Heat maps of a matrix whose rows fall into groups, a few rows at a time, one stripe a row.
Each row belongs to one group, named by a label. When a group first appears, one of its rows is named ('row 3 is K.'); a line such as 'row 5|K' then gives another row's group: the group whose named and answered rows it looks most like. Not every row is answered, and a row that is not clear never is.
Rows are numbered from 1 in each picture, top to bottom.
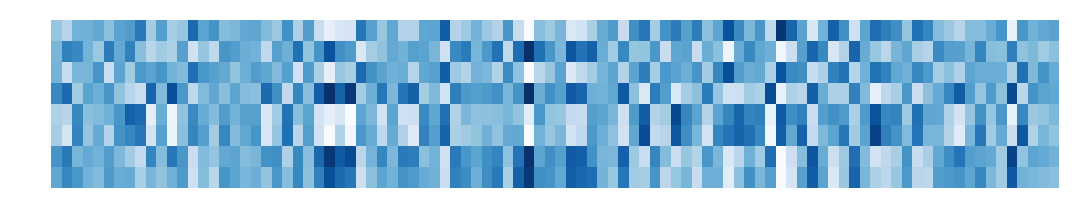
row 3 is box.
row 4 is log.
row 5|box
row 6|box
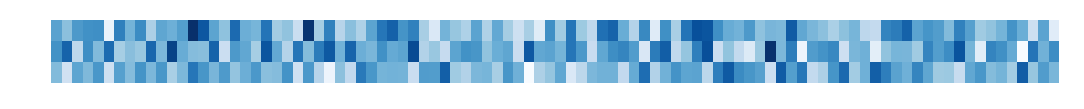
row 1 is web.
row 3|box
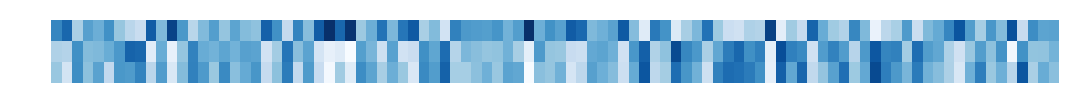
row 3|box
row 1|log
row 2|box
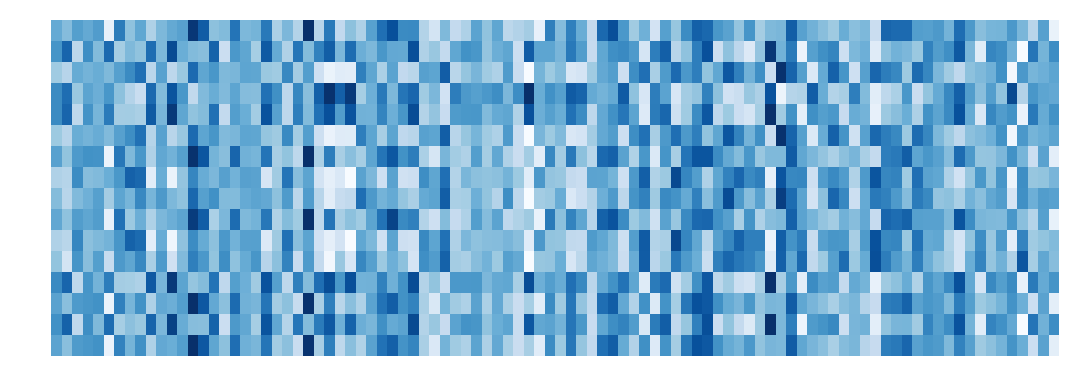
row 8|box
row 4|log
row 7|web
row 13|log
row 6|box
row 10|web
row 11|box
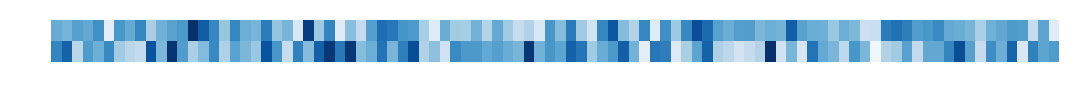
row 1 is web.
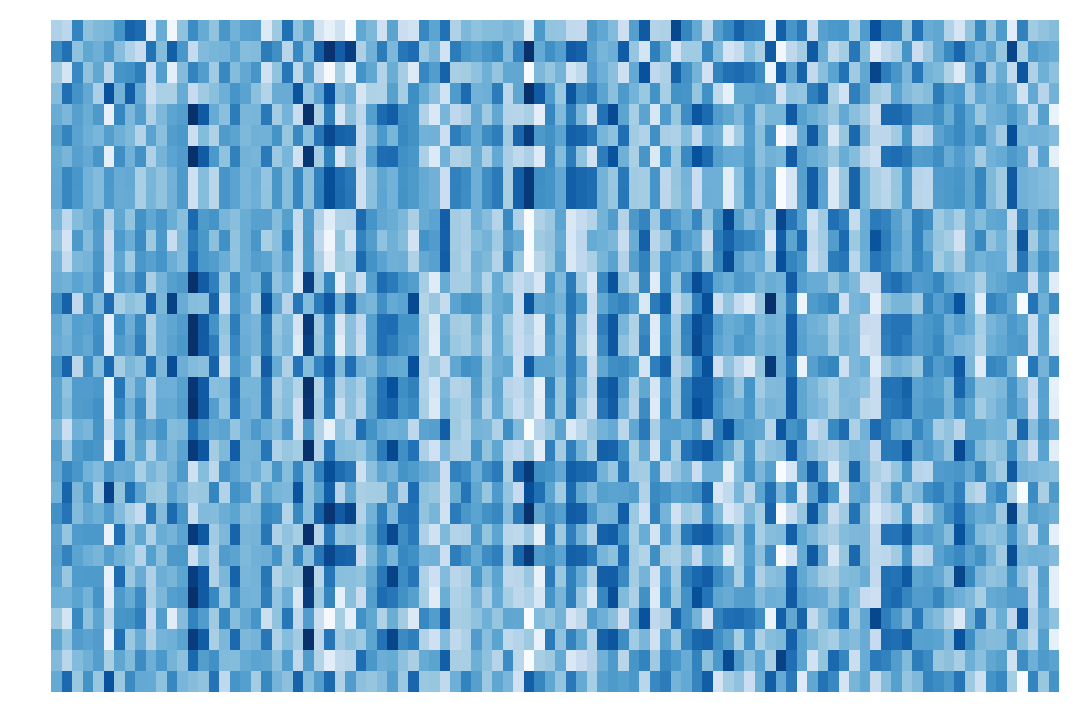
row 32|log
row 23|log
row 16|web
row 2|log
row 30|web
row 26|log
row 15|web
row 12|box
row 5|web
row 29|box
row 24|log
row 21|web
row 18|web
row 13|web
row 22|log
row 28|web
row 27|web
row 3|box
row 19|web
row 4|log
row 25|web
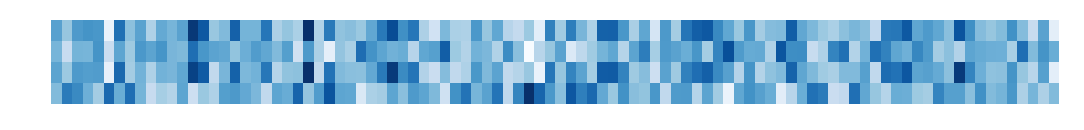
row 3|web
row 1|web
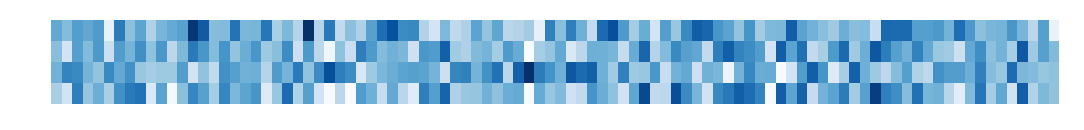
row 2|box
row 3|log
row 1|web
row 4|box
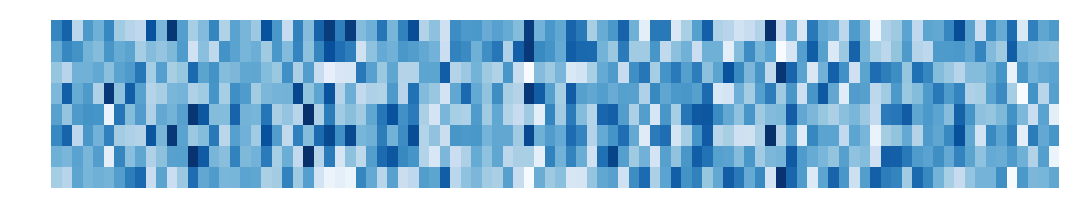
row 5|web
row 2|log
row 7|web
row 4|log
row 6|log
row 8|box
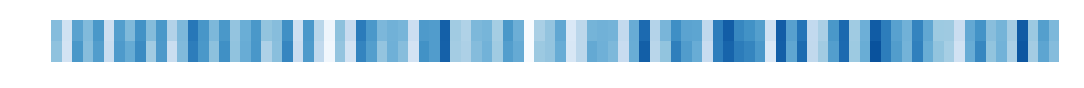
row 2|box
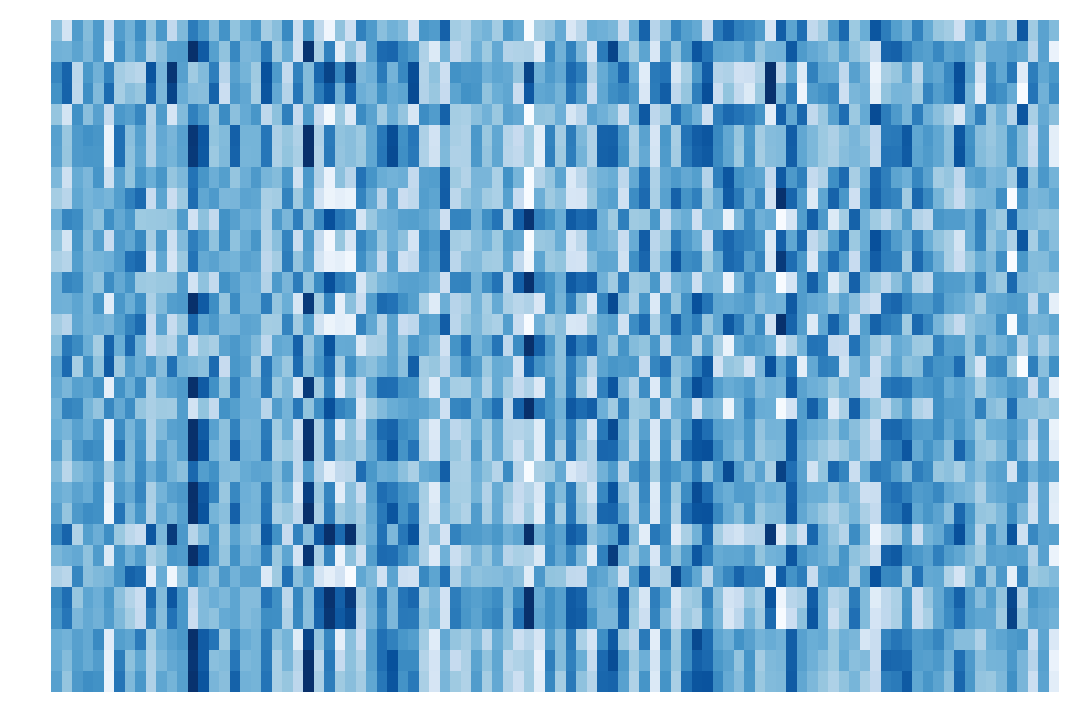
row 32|web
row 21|web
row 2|web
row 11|box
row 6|web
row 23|web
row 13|log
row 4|log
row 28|log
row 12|box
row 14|web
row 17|log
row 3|log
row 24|web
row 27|box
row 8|box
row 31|web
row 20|web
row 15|box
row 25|log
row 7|web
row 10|log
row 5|box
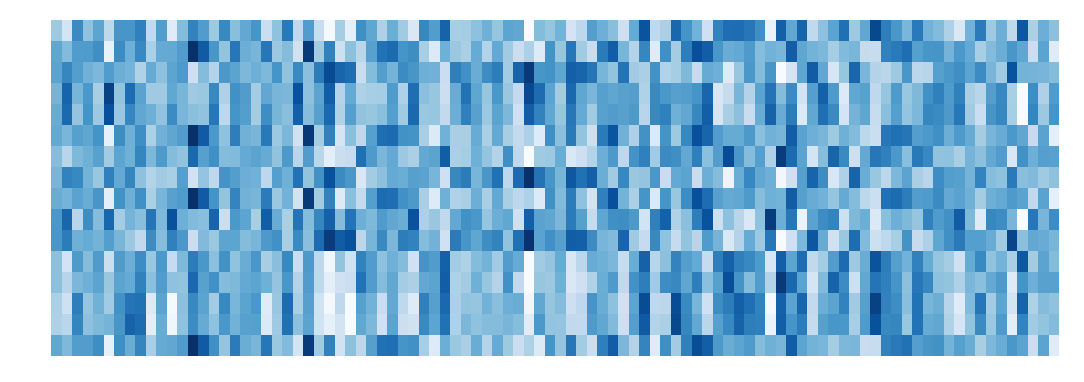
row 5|log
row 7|box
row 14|box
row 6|web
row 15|box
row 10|log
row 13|box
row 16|web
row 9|web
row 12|box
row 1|box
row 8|log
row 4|log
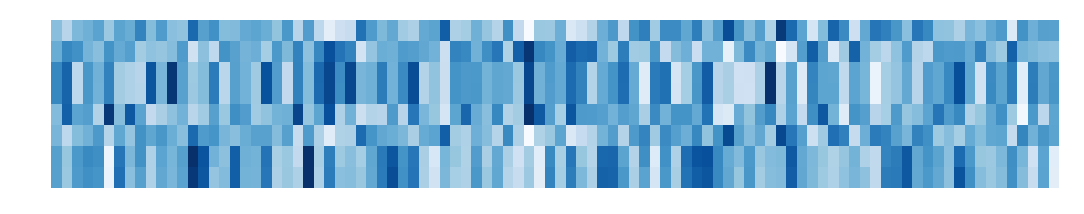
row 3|log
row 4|log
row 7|web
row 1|box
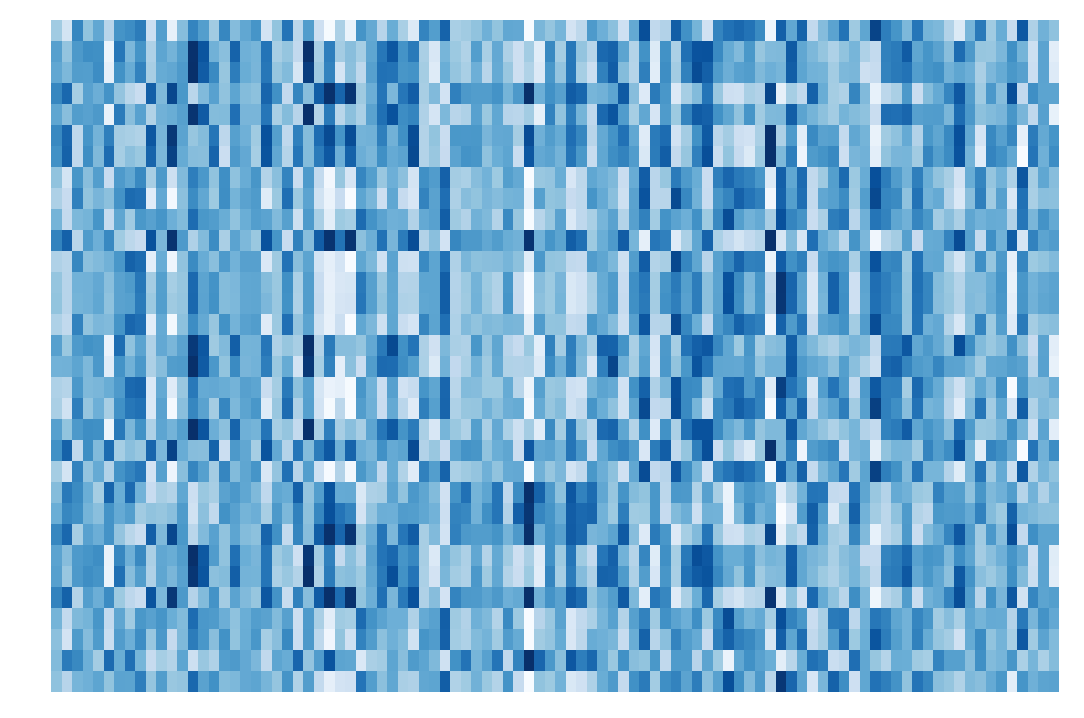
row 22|box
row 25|log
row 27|web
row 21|log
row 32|box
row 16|web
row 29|box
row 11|log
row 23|log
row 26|web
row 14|box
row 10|box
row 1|box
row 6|log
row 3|web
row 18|box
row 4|log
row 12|box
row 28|log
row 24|log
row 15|box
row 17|web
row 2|web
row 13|box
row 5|web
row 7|log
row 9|box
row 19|box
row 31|log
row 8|box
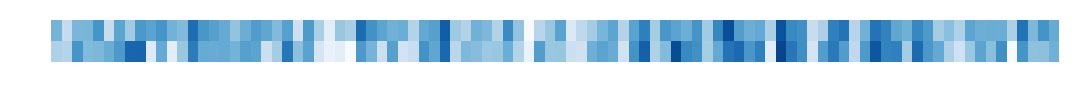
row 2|box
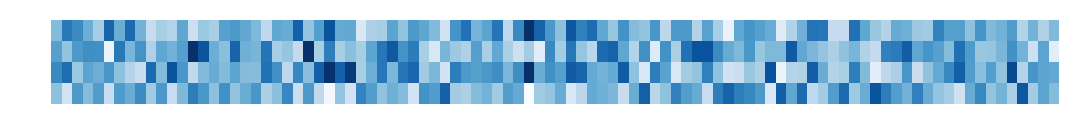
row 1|log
